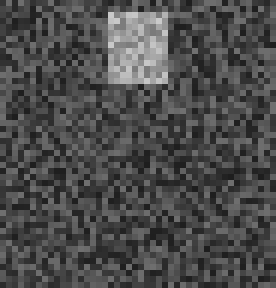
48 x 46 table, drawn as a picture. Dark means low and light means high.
Odd patch: higher, in the top middle. Stripes: none. Histogram: skewed, a long tail of high values. Average level on the scale: 30%.
